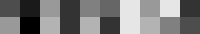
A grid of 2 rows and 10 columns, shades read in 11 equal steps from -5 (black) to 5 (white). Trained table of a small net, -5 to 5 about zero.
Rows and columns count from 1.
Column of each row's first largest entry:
7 7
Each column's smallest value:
-2 -5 1 -3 0 -3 4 1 0 -3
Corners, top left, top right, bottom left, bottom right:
-2 -3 1 -2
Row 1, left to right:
-2 -4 1 -3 0 -1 4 1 4 -3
